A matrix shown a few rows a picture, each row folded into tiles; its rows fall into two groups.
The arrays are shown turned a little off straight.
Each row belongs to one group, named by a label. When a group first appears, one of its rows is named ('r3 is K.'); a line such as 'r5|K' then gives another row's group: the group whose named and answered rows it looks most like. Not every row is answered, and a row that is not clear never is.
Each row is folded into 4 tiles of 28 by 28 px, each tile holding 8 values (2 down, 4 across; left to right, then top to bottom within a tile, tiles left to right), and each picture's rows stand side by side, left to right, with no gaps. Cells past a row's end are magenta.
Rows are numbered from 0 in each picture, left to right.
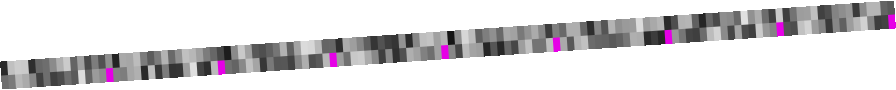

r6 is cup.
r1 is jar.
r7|jar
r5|jar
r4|jar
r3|jar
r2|jar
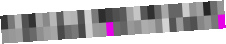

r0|cup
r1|cup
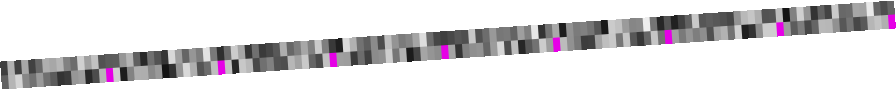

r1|jar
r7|cup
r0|jar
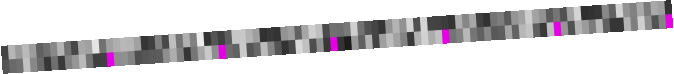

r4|jar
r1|cup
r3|cup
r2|jar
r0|jar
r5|jar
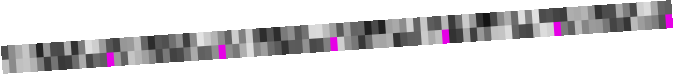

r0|jar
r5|jar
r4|cup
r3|cup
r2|jar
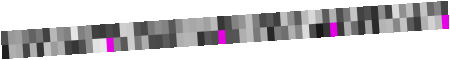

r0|cup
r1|jar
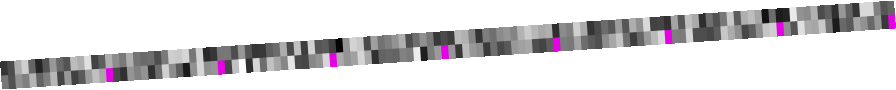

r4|jar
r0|cup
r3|jar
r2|cup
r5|cup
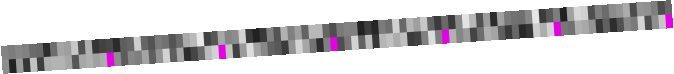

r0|cup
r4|cup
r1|cup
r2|jar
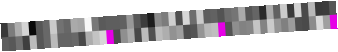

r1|cup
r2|cup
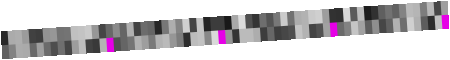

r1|cup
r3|jar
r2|jar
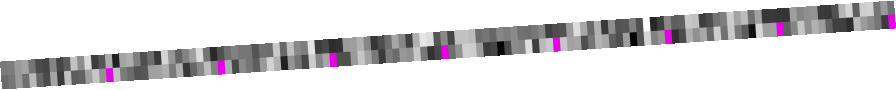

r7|jar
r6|cup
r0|cup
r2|cup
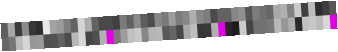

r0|jar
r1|jar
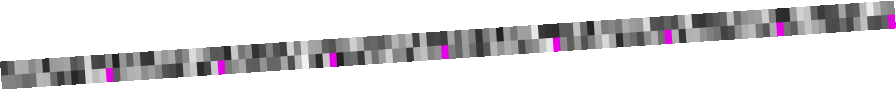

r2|jar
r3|cup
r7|jar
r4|cup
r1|jar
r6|jar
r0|cup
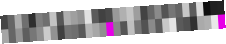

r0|cup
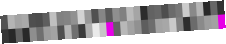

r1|cup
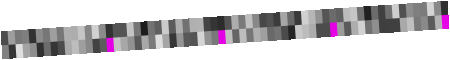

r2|jar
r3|jar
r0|jar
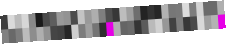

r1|cup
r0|jar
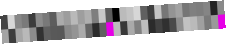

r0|jar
